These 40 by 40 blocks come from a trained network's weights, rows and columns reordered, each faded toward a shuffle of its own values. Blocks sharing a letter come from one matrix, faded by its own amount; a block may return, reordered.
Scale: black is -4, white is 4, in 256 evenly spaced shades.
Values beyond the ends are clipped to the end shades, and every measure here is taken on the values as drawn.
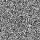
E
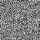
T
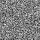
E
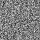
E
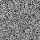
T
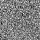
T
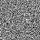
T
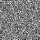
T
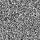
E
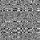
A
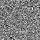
T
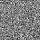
T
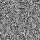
T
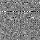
A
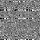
A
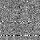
A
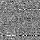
A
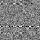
A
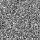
T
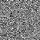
T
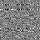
A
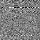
A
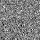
T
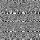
A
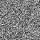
T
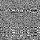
A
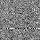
A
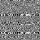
A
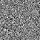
T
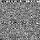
A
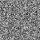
T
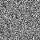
T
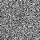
E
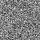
E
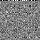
A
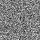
E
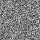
T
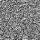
T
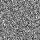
E
